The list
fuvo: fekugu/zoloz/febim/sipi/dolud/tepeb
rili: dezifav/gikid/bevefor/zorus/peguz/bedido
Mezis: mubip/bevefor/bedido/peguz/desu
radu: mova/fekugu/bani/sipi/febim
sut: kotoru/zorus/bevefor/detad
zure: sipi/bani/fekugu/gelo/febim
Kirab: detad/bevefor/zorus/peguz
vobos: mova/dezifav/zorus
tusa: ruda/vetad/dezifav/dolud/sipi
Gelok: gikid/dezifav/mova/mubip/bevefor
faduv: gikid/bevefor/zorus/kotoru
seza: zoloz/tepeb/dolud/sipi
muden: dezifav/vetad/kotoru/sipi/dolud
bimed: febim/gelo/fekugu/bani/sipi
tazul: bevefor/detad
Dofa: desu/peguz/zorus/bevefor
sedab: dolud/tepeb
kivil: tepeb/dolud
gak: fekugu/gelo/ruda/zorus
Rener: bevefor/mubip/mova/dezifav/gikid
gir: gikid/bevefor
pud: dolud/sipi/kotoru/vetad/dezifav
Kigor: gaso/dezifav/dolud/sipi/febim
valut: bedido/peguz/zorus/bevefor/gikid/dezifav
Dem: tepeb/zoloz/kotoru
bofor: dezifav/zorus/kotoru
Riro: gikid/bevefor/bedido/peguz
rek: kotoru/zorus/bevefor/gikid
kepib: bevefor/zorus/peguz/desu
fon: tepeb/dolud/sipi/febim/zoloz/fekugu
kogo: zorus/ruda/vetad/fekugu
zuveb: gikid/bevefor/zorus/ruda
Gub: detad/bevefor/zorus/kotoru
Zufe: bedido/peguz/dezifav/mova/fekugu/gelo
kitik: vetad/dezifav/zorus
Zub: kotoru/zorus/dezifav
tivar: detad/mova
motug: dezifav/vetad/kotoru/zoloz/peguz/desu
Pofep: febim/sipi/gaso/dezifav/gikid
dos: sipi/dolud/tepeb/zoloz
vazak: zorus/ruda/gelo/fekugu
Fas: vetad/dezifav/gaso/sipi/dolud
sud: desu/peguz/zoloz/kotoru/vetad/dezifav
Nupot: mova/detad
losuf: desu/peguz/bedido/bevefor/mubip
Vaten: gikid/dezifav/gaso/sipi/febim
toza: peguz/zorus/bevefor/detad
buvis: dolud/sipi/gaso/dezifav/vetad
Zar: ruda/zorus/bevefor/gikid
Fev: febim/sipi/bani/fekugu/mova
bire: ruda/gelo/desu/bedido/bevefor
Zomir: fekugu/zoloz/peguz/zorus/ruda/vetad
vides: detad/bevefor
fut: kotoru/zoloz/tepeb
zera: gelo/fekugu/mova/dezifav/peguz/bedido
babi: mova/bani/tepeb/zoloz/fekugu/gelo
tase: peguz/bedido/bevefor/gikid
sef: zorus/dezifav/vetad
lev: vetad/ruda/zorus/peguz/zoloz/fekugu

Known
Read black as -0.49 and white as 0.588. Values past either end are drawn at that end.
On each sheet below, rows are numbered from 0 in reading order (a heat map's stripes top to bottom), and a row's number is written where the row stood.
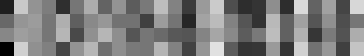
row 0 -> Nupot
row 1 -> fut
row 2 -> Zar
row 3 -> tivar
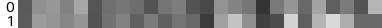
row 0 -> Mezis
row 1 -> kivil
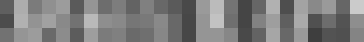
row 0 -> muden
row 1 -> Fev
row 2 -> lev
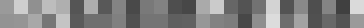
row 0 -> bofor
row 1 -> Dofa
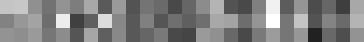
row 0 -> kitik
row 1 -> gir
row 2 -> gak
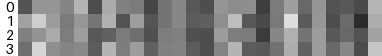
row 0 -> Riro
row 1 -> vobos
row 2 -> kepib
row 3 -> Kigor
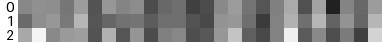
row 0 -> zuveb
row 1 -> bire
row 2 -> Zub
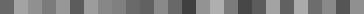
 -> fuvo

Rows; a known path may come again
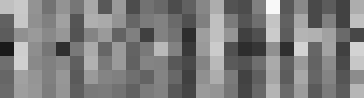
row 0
kitik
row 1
Rener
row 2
sedab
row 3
Nupot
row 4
Kigor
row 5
fuvo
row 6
motug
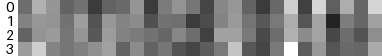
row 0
tazul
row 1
zuveb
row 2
babi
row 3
sef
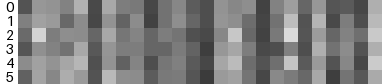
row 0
Riro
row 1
toza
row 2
pud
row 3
seza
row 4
Gub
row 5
bimed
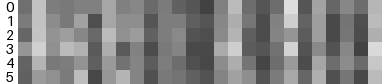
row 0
buvis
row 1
valut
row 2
radu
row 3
bofor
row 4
tusa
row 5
tase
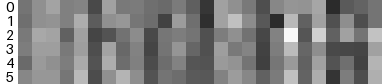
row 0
vazak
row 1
fut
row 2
vides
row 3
Kirab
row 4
rili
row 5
Zar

